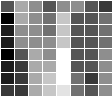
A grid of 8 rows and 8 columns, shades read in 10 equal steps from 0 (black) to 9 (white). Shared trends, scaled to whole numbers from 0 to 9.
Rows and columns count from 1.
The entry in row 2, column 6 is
3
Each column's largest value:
3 6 6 7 9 5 3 5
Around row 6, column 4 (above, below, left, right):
5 7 6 9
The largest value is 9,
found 3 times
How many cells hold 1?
4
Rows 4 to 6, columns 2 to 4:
5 5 5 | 3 6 5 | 2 6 6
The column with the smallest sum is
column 1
